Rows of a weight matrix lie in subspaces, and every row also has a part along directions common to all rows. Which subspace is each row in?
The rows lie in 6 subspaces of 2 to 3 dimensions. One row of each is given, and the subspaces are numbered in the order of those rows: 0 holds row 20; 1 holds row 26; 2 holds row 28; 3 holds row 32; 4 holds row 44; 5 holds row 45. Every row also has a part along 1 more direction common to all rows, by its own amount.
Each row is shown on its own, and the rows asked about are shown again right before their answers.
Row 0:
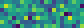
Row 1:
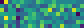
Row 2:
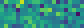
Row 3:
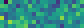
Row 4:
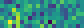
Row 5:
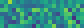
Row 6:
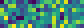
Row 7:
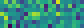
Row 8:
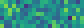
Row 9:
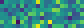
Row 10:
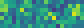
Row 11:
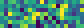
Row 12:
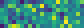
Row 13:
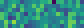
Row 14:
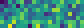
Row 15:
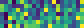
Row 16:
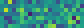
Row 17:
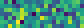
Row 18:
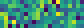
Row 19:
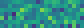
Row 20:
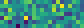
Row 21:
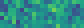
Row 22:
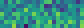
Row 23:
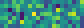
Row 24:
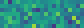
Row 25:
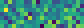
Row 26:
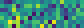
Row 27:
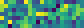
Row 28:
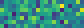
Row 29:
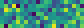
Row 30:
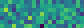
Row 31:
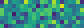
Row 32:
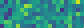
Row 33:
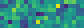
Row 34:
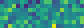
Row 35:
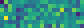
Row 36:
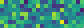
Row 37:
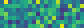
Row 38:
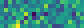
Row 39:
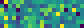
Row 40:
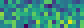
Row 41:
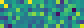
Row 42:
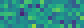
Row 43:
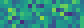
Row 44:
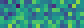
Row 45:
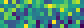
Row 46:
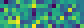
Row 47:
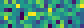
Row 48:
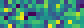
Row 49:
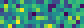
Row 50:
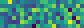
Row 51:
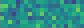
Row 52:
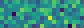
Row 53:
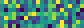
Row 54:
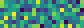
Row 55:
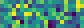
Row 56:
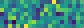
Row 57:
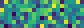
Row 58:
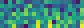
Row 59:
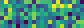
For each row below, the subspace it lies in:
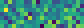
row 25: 1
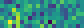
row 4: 1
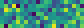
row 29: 3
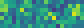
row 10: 4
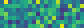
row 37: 4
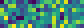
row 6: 3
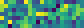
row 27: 4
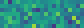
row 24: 1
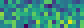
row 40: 5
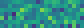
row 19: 2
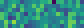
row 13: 5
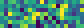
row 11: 4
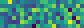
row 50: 1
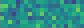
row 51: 4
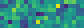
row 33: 4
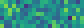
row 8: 3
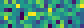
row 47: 0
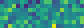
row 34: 3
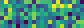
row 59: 0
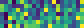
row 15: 5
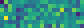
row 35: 3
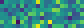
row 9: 4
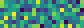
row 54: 2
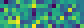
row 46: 1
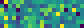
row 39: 3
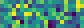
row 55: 0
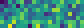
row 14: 4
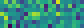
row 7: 5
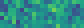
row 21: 4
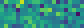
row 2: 3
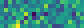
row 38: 0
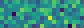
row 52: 2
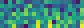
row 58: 5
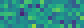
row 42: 2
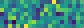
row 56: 5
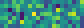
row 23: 0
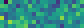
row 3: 4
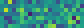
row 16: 1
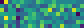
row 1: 3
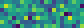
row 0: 0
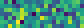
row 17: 0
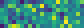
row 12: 3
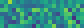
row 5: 1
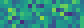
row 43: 0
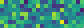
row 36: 2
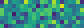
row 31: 2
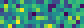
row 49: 0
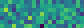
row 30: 1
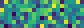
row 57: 2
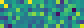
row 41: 3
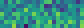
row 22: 5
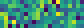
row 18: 5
